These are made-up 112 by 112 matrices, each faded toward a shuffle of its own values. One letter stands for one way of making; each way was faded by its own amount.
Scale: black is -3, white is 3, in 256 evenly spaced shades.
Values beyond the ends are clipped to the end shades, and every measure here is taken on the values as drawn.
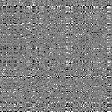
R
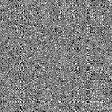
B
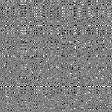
R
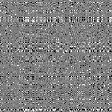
R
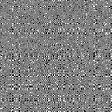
R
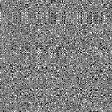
B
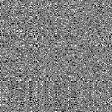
B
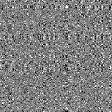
B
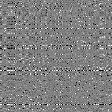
R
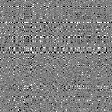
R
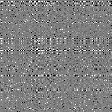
R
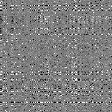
R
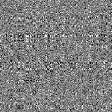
B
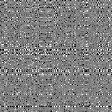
R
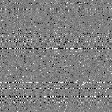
R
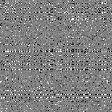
R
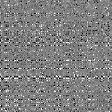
R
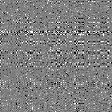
R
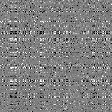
R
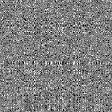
B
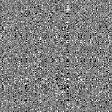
B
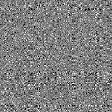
B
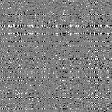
R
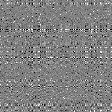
R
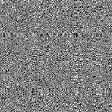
B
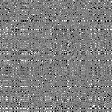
R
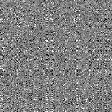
B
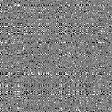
R
